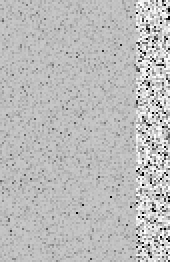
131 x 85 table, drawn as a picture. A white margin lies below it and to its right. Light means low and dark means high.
Histogram: skewed, a long tail of high values. Grain: fine. Stripes: none. Seam: vertical, 80% of the way across, the left part calmer.
